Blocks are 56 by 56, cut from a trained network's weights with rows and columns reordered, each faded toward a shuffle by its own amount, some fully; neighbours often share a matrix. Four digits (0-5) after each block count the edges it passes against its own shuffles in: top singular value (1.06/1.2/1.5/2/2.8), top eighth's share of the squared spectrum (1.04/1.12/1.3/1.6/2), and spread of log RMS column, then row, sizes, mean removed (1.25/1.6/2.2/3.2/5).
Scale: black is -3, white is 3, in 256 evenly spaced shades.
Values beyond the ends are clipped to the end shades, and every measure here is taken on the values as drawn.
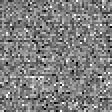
2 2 1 0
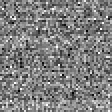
2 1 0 0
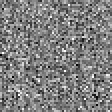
1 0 0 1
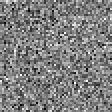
0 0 0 0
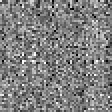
3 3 1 2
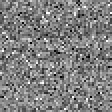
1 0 0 0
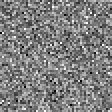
0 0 0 0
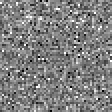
1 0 0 0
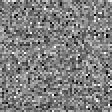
0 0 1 0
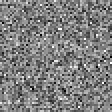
0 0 0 0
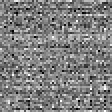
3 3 2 1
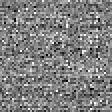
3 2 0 0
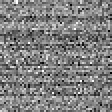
3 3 0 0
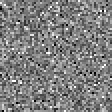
0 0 0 0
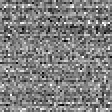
3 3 1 1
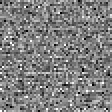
2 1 0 0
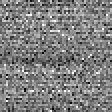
3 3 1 1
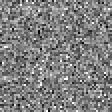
0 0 0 0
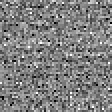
2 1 0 0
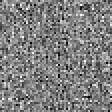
2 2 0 1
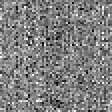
3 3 1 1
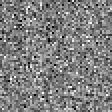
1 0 0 0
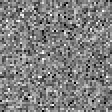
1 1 0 0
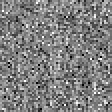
1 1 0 0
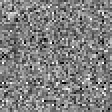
2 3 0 2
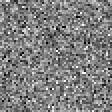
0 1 0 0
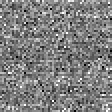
2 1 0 0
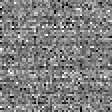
3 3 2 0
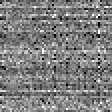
4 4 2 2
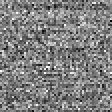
2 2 0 0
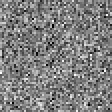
2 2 0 0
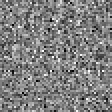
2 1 0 1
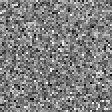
1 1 0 0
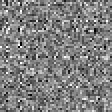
3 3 1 2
